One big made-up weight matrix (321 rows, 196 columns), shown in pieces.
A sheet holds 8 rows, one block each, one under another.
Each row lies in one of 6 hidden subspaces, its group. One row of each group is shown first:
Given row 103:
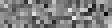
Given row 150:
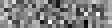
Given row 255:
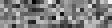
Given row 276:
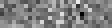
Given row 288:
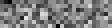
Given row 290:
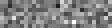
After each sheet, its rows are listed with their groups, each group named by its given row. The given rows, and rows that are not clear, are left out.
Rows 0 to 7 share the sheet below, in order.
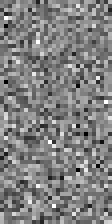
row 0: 150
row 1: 103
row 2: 150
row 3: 276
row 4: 150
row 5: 150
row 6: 276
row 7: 103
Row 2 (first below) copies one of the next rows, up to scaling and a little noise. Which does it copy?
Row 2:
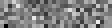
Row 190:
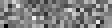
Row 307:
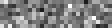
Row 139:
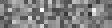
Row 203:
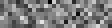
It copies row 190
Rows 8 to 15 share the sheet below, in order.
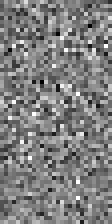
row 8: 255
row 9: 290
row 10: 103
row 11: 290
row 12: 255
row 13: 288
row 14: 150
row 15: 276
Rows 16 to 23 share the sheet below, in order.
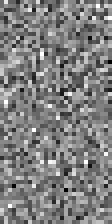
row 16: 276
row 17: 103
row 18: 276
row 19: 276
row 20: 290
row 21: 255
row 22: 290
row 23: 276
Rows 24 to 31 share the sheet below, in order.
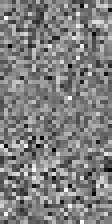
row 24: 103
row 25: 103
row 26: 276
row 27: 290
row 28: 103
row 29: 103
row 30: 255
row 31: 276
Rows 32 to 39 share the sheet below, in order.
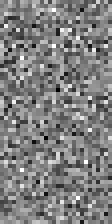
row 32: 150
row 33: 290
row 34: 288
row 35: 290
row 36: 103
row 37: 255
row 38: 103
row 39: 276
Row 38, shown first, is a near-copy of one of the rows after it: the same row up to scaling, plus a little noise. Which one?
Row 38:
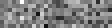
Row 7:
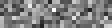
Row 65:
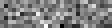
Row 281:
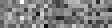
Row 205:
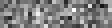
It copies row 281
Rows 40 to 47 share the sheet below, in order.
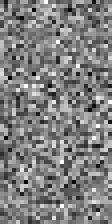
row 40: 150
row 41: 290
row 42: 290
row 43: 255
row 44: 150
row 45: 276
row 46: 288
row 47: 150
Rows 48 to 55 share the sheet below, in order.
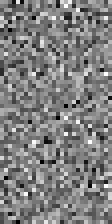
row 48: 290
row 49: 288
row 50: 276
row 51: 290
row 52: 290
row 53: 255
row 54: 276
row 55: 103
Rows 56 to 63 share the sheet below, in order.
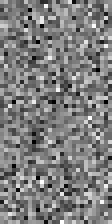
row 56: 150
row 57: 276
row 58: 255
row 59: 290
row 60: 150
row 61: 255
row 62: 288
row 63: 103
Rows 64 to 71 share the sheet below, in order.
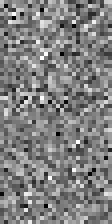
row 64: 103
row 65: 103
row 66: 255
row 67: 288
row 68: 276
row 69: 276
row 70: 150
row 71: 288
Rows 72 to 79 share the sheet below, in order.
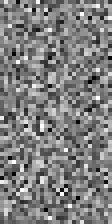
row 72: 276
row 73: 255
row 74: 255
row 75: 255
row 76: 288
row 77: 103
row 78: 288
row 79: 276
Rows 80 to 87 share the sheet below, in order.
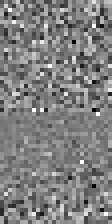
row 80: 255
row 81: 150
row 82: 150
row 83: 103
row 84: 290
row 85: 150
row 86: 150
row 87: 276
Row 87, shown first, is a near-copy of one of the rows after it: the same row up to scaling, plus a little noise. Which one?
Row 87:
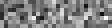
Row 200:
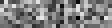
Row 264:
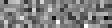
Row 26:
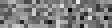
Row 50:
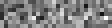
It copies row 50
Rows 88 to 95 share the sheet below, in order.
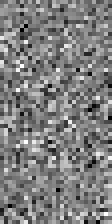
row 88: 290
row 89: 288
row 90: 103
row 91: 255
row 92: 288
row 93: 255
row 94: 276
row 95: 276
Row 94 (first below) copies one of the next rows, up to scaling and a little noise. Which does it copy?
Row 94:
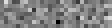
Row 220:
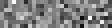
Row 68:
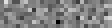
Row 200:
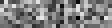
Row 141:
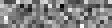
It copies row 68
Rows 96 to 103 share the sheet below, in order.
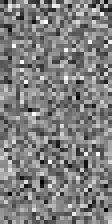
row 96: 150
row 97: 290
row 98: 290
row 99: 150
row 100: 255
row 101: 150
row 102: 288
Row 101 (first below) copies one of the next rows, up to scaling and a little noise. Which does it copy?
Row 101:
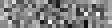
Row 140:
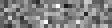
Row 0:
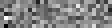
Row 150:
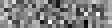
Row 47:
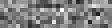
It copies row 150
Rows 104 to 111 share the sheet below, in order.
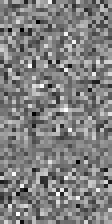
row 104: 150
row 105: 288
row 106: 276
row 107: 255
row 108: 255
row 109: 255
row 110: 288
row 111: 288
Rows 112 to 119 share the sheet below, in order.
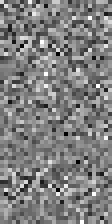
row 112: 103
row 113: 288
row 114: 150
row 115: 150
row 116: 290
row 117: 255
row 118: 288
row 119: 276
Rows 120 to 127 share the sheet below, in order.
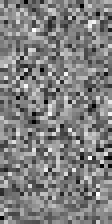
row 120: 255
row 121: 255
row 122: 288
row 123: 255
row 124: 255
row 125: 276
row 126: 150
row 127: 150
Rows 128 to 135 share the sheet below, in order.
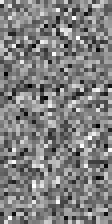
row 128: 103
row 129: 290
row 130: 276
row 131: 276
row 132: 255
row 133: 103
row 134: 150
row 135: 290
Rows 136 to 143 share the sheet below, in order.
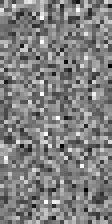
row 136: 276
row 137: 288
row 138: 150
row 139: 150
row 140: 150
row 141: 276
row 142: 255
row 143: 150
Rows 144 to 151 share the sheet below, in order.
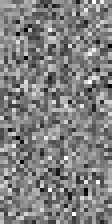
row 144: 150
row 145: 255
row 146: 255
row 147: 255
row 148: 103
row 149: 288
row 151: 103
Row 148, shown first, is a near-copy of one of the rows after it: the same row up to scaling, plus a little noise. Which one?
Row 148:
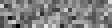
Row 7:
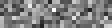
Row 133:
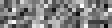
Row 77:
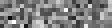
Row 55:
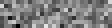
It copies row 55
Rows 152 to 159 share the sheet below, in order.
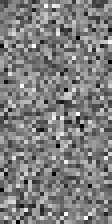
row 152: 150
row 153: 290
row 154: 150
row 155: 103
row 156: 276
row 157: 290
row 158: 103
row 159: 288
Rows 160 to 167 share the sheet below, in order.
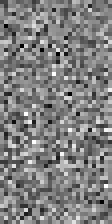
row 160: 150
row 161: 288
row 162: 290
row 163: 276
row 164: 276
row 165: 255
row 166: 276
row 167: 288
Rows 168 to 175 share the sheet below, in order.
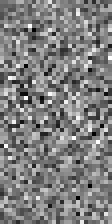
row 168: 150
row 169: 255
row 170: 103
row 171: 288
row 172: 103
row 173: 103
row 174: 103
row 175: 276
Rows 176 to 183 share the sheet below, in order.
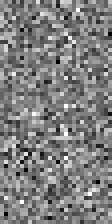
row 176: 290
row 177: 288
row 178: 290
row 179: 290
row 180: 255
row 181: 288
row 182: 255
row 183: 276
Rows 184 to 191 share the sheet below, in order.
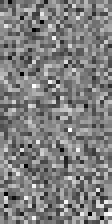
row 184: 288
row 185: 255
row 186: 288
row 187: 255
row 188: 276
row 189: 290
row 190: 150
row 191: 276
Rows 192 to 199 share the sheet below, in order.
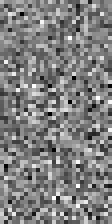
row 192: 103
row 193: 276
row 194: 103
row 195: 255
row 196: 255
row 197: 150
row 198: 276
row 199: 290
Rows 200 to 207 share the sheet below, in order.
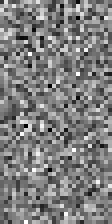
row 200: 276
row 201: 288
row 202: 276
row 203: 150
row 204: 288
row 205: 103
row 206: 255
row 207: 290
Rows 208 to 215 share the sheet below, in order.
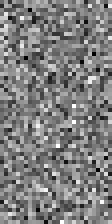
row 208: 150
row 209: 150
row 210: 255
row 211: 103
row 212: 103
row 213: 290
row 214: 150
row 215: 103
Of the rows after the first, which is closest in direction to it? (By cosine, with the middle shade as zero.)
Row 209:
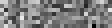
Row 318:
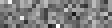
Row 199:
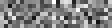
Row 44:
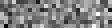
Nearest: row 318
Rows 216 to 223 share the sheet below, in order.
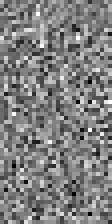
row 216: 103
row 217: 276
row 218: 255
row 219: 276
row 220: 276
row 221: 255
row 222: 288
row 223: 103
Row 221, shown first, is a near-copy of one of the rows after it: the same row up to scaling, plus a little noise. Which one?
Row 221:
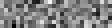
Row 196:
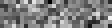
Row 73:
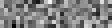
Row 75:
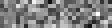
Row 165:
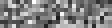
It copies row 73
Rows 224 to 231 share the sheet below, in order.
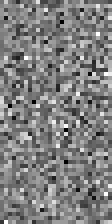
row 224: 276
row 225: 276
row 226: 276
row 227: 290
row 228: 288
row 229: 290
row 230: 255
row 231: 150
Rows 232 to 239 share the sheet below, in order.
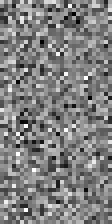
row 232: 288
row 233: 288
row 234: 288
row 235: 290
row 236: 288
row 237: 255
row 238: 255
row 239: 288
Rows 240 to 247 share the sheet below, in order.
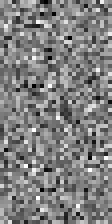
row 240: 150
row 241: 276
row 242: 255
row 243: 255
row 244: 290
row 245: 276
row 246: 255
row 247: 290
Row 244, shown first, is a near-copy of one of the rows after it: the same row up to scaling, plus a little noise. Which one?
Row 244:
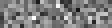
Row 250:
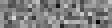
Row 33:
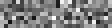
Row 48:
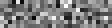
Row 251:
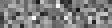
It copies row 251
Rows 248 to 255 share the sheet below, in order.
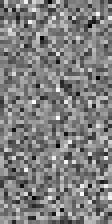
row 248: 255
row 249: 288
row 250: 290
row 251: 290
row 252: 290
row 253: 290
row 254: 276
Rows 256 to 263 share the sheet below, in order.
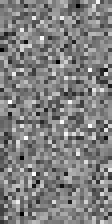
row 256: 103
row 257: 288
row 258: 290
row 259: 103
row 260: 290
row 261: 150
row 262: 103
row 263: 150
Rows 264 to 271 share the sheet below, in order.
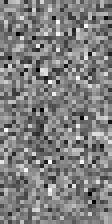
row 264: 276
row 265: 150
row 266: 288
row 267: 103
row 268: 103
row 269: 103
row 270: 255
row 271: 103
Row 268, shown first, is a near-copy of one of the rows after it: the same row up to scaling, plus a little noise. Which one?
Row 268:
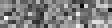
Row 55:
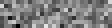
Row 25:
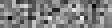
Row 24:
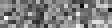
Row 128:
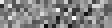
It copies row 24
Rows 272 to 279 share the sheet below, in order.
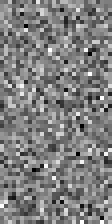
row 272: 290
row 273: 255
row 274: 103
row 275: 103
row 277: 103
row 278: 255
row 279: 276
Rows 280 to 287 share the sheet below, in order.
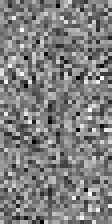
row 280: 290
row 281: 103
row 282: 276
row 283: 255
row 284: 276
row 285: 255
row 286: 255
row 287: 103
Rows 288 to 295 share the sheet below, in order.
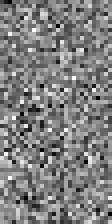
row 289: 255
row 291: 150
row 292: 288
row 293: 150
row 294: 276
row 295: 255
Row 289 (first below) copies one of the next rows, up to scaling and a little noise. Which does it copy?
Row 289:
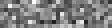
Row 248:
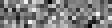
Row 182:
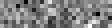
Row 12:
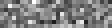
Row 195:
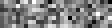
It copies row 12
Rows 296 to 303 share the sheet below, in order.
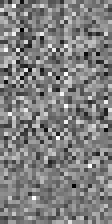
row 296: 288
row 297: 288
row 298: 288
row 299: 290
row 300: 288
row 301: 255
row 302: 276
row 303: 255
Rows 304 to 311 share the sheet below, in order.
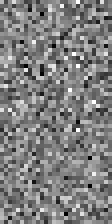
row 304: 276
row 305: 290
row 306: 288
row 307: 150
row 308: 290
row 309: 103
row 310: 103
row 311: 290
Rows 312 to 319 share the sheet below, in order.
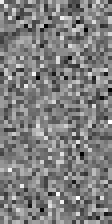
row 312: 103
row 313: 276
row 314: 290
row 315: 290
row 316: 103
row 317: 276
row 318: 288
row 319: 276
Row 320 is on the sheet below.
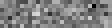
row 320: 103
